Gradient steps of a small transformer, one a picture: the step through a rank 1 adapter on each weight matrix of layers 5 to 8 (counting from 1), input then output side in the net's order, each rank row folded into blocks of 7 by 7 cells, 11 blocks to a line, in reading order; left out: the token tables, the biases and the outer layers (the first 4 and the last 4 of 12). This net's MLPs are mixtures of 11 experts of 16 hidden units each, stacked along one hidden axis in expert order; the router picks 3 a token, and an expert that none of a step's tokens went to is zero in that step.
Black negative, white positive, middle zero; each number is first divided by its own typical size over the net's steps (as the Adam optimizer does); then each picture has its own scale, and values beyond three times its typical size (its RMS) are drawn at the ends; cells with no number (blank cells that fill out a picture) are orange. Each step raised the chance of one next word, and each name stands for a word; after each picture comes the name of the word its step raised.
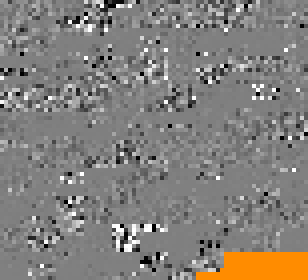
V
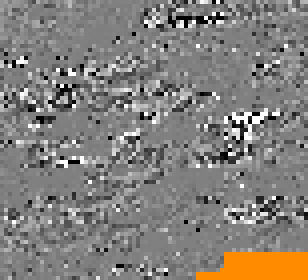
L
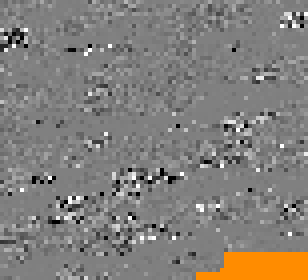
V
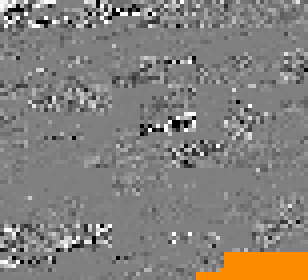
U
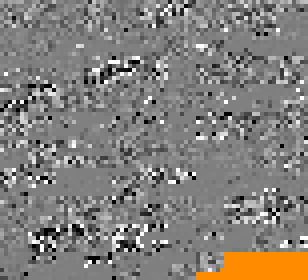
L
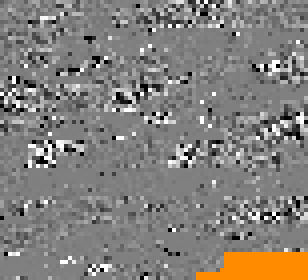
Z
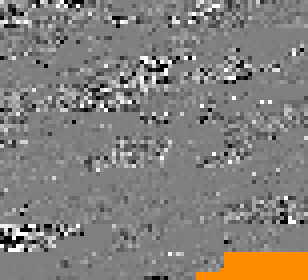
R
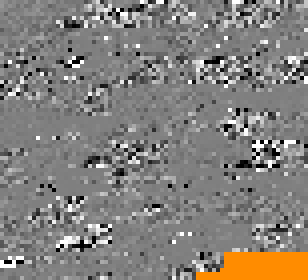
V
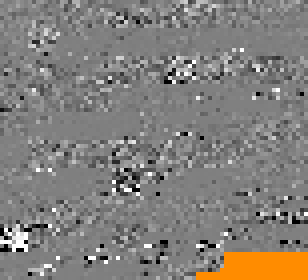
R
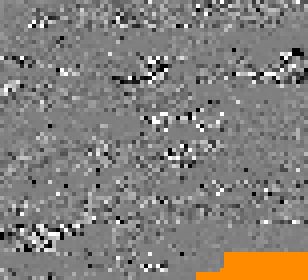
U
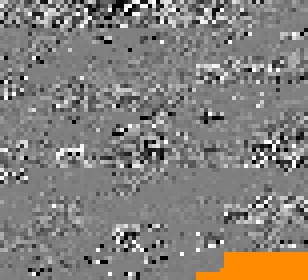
L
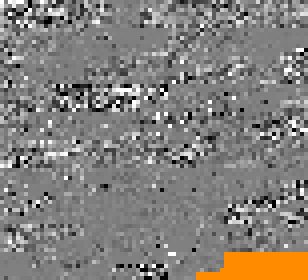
L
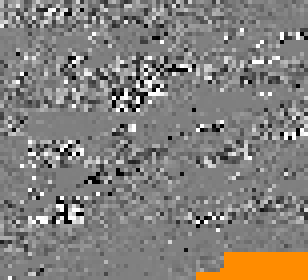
L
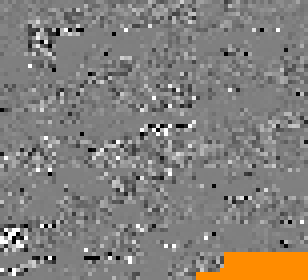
R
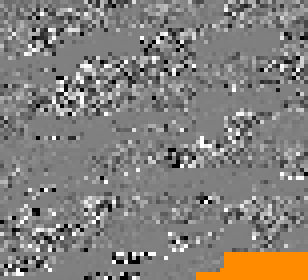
Z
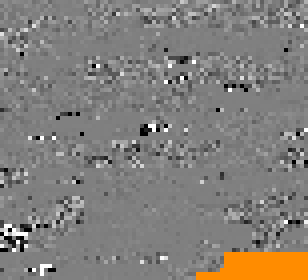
R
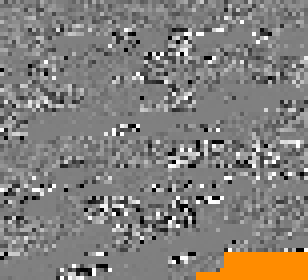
Z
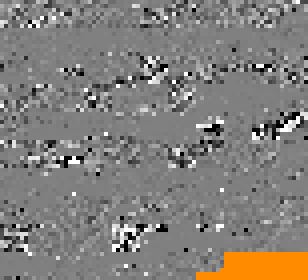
U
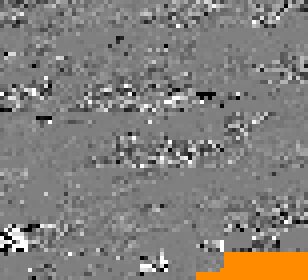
R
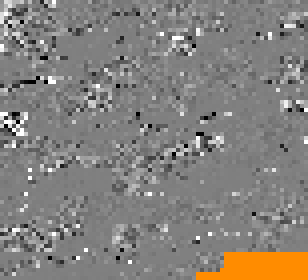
U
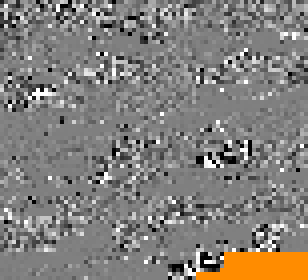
L
